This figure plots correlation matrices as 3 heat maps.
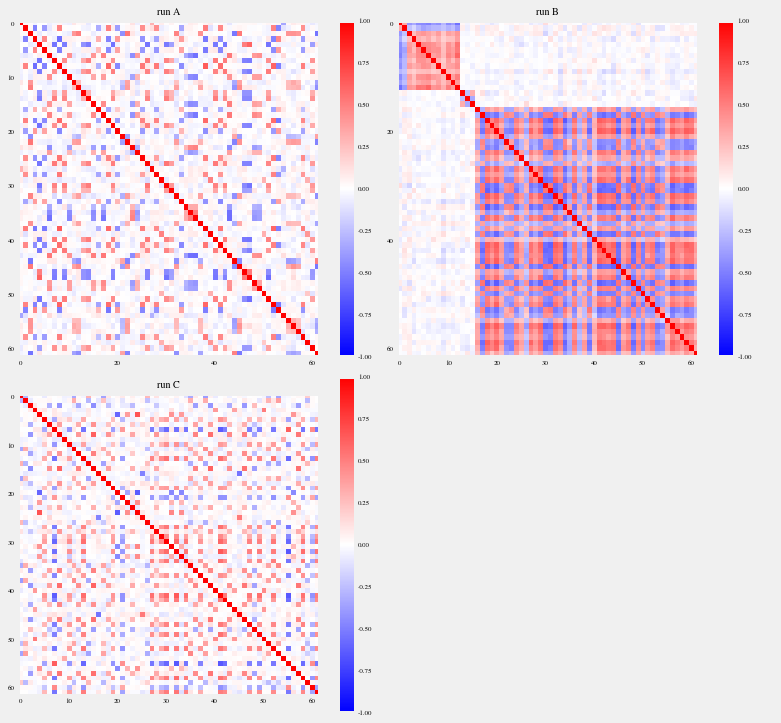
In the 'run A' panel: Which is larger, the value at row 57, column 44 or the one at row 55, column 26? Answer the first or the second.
the second
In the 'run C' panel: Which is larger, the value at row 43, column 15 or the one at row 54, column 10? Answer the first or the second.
the first
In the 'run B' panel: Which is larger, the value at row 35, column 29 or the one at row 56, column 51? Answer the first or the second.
the second
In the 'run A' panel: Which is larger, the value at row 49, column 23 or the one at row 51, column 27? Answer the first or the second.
the second
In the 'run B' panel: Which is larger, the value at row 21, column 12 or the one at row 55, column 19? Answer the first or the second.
the second
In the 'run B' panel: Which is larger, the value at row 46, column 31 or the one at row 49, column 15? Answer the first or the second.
the second
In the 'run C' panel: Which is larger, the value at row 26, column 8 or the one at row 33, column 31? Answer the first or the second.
the second
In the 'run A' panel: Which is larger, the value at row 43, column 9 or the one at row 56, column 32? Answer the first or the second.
the second
